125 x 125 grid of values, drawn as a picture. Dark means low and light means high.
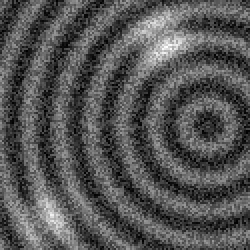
Odd rows or columns: none. Rings: centred on the middle right. Bumps: two. Slope: none. Seam: none.
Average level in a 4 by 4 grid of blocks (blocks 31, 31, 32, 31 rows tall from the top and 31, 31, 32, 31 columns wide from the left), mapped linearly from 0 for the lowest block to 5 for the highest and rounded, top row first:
0 0 5 1
0 0 1 0
0 0 0 0
4 1 0 0
